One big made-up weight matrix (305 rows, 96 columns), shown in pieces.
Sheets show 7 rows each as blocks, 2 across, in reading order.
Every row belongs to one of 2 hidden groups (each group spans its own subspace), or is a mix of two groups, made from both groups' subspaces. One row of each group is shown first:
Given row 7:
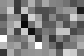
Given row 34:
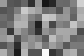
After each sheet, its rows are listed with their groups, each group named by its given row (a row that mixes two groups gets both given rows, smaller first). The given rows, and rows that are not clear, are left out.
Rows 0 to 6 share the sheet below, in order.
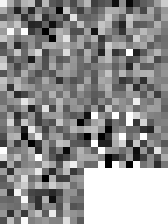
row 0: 7
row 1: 34
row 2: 34
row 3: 34
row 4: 7
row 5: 34
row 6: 7 and 34
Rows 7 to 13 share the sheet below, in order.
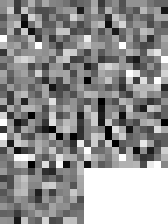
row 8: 7
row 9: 34
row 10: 34
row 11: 34
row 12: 7
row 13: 34
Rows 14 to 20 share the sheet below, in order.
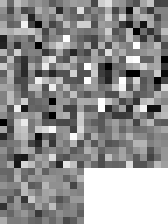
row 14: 7
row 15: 34
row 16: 34
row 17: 34
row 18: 34
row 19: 7 and 34
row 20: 7
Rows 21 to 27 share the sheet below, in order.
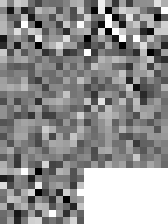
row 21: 7
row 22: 7
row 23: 7
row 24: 7 and 34
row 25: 34
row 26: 34
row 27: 7 and 34
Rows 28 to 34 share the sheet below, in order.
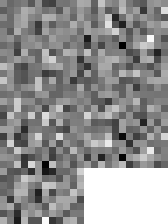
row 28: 34
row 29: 7
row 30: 34
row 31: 34
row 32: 34
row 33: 7
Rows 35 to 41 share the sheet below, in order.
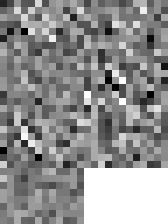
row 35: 7
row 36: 7
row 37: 7
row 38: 7
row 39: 7
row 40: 34
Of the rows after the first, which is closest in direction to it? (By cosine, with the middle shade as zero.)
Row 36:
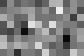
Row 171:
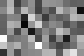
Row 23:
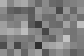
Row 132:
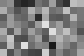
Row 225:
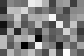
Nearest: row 171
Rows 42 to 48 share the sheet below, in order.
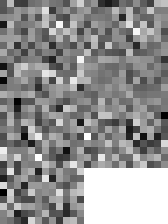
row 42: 34
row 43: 34
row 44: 34
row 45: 34
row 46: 7
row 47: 34
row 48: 7 and 34
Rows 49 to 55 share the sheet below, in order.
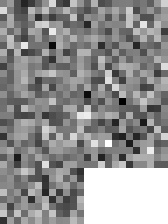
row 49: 34
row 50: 34
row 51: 34
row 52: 7
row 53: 34
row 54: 7
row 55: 7 and 34
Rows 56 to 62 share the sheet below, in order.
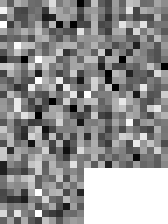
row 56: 34
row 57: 34
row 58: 7 and 34
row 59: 7
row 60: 7 and 34
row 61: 34
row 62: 7
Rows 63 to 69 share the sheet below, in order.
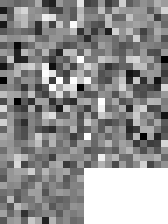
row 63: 34
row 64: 7
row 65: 34
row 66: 34
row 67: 34
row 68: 34
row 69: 34
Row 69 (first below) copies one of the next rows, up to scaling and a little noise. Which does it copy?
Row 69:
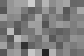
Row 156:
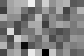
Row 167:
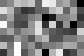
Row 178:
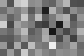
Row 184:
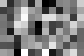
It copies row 156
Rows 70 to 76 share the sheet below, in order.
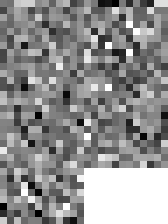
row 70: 34
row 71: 34
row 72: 7
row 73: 7
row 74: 7
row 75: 34
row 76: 7
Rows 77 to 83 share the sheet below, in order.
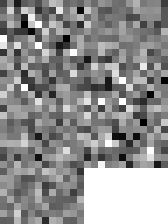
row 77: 7
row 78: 34
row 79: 7
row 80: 7
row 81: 7
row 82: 7
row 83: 34
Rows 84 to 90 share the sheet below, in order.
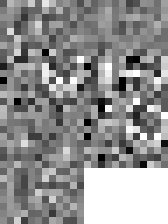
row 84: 34
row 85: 34
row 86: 34
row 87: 34
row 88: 7
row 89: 34
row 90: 34
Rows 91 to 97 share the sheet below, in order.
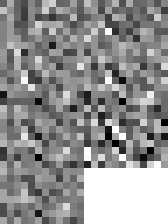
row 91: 34
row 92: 7
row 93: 7
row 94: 7
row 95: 7
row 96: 7
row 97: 7
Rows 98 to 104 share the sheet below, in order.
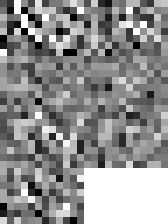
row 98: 7
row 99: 34
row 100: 7
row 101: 7
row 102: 7 and 34
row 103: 34
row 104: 7
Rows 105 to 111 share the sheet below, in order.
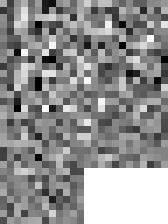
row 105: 34
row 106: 7
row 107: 34
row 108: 34
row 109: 7
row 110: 34
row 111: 34
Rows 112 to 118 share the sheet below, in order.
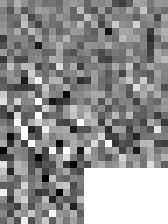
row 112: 7
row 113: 7
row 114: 7
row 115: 34
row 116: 7
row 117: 7
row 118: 34
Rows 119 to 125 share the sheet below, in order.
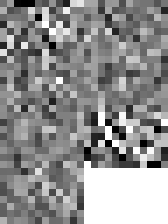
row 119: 34
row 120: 7
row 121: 34
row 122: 34
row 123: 34
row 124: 7
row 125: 7 and 34
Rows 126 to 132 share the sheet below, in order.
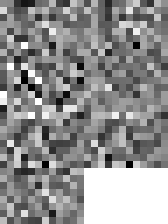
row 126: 34
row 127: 34
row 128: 7
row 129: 7
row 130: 34
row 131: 34
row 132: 34
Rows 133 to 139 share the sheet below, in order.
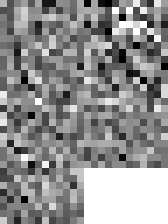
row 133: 34
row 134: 7 and 34
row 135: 7
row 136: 7 and 34
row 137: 34
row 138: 7
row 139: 7 and 34
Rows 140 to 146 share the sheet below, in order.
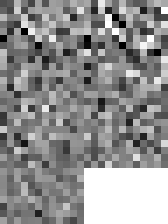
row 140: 7
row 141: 7
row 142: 34
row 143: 34
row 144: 7 and 34
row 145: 34
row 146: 7
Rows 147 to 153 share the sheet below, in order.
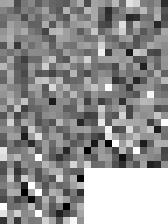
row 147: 7 and 34
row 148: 34
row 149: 34
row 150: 7
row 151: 7
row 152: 7
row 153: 7
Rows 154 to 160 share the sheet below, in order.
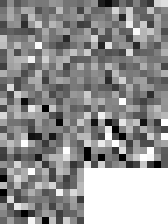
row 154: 7
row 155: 34
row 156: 34
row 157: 7
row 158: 7
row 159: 7
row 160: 34
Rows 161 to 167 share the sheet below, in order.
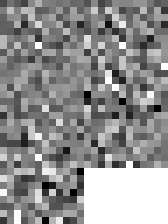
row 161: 7
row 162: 7
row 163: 34
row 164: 7
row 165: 7
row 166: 34
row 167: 34
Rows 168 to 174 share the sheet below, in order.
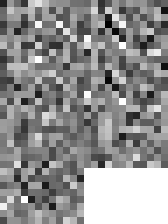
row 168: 7 and 34
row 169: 7
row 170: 7 and 34
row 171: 7
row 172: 34
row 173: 34
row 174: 7
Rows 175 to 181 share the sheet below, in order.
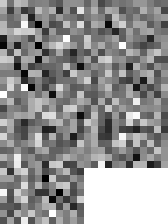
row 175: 7
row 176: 7
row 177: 7
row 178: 34
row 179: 34
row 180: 34
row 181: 34
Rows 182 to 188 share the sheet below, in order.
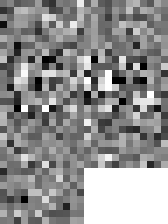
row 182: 34
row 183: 34
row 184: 34
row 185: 7 and 34
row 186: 34
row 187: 34
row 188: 7
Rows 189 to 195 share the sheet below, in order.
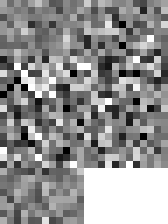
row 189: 7
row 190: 7
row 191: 7
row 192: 34
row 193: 7
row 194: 34
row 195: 34
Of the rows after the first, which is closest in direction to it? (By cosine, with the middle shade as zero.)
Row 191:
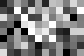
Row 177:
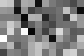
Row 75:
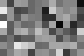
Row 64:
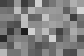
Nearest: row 64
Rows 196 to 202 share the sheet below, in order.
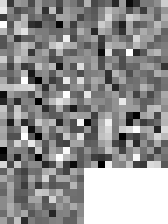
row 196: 7 and 34
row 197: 34
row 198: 7
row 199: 7
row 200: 7
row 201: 34
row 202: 34
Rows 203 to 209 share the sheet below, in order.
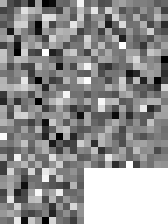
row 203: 34
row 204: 7
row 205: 7
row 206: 34
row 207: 34
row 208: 34
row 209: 34
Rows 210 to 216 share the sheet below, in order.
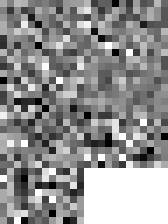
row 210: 7
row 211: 34
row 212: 7 and 34
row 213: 7 and 34
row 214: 7
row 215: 7
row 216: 34
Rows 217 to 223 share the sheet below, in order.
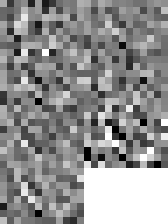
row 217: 34
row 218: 7
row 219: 7
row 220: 34
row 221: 7
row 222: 7
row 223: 7
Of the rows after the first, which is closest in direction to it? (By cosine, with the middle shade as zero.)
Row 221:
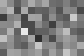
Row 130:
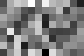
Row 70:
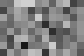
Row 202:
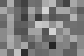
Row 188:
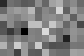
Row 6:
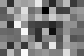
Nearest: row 6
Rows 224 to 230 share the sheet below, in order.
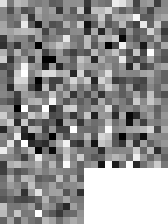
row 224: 7
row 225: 7 and 34
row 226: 34
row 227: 7 and 34
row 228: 7
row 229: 34
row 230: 7
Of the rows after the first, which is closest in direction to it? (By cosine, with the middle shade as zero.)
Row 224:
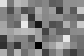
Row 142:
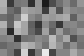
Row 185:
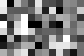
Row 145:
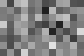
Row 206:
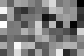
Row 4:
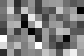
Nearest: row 185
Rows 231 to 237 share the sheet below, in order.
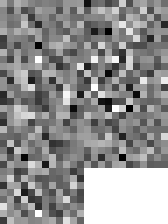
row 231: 7
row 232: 7
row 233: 7
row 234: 7 and 34
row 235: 34
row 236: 7
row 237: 7
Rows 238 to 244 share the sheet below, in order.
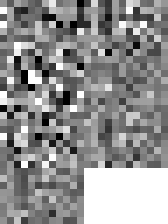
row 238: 34
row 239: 34
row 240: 7
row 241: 7
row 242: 34
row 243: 34
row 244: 34
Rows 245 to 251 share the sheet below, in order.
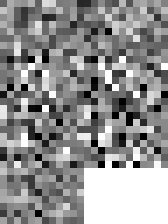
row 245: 34
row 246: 7
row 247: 7 and 34
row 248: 7
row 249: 7
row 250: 34
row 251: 7
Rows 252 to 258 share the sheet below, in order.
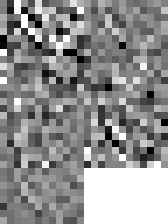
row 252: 7
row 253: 7
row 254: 34
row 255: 7
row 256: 34
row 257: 7
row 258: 7
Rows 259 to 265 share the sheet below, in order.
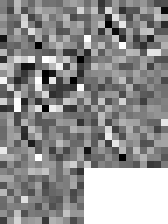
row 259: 7
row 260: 7
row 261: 34
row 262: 7 and 34
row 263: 7
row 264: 7
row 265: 7 and 34
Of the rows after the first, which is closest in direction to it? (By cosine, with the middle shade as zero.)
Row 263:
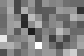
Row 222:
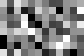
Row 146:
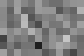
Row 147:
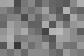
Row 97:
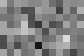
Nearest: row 147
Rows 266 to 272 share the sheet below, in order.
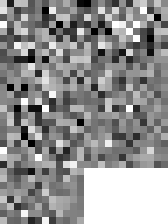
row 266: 34
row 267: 7
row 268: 7 and 34
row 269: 34
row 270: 7
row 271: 7
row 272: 34
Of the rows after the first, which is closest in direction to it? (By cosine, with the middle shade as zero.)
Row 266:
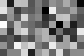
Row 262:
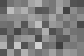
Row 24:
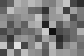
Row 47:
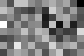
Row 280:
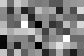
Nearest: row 47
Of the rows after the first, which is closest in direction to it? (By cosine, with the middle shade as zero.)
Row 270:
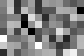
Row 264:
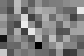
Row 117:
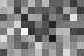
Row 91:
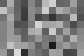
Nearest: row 117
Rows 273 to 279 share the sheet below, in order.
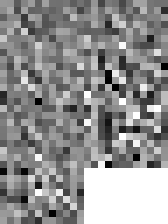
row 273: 7
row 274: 7
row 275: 7
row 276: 7
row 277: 7
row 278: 34
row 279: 7 and 34
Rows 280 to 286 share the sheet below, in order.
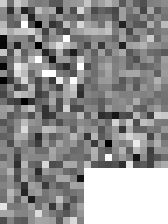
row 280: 7
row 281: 7
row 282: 7 and 34
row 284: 34
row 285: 7 and 34
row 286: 7
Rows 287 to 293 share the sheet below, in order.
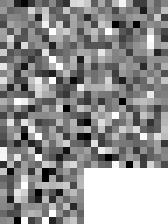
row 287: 34
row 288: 7
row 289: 7 and 34
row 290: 7
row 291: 7
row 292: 34
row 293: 34
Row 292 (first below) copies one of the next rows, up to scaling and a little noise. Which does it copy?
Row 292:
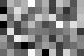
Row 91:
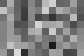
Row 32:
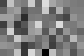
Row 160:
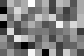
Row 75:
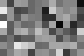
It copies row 160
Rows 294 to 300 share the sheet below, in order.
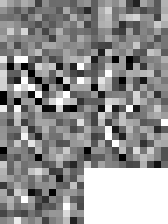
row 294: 7
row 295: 34
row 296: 7
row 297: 34
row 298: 7
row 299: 7
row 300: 7
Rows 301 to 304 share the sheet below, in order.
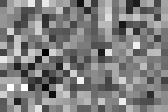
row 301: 34
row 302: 34
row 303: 7
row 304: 7
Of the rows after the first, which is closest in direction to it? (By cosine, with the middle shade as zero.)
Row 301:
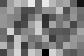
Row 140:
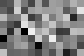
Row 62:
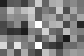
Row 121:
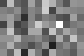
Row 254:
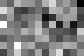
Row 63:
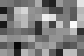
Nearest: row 254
